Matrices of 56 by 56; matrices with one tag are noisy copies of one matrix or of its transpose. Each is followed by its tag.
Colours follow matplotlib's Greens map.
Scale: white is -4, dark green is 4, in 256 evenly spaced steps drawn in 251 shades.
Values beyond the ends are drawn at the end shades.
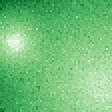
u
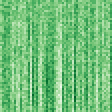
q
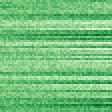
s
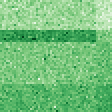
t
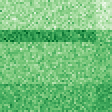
t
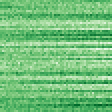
s
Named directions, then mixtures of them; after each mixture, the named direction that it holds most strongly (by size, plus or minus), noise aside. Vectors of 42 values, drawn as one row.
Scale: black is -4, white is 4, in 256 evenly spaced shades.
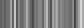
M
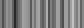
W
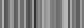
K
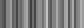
M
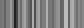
W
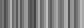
M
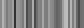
K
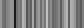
W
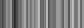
W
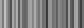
M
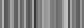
K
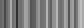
M
